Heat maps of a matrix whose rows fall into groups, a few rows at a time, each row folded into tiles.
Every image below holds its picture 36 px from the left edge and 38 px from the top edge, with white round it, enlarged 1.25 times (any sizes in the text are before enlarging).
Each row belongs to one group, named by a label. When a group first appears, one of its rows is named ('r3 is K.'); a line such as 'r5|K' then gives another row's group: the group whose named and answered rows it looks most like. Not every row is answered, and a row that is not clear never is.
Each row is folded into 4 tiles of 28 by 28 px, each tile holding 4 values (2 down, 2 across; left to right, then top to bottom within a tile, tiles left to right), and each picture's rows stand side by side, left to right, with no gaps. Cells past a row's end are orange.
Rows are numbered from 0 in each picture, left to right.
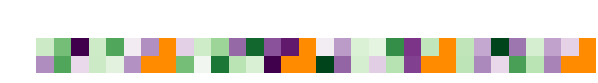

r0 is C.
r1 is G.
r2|G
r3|G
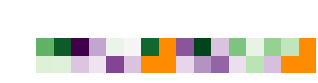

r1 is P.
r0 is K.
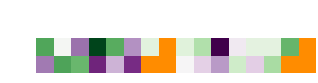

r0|C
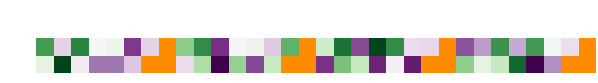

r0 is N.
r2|C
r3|G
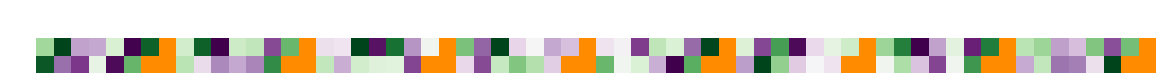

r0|K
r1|K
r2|G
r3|G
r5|N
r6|K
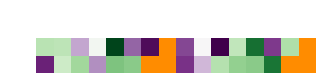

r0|C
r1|C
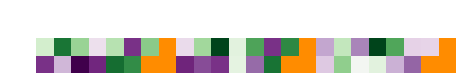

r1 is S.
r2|C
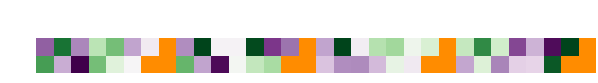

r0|P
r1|P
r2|P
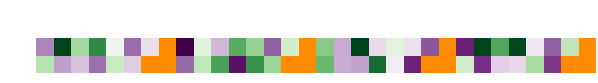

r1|C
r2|G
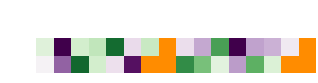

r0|G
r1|N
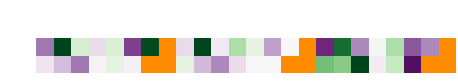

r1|P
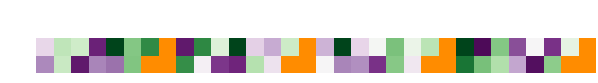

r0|S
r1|P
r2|P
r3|N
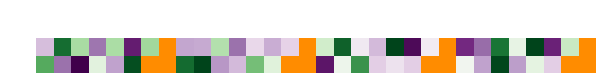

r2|C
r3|G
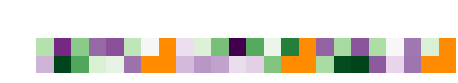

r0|N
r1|S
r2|C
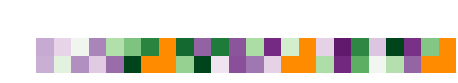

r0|S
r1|N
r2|G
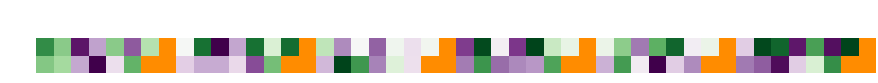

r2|N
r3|S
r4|C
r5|S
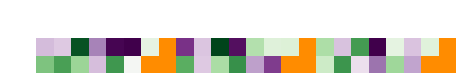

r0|N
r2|N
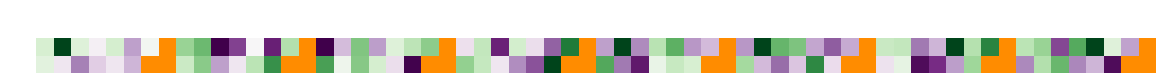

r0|P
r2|G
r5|P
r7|C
